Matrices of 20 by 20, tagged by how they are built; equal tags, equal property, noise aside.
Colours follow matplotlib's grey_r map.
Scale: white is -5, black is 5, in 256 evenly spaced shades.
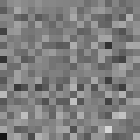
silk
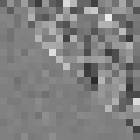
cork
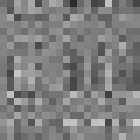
silk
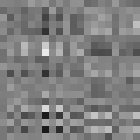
silk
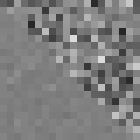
cork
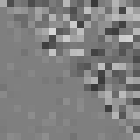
cork
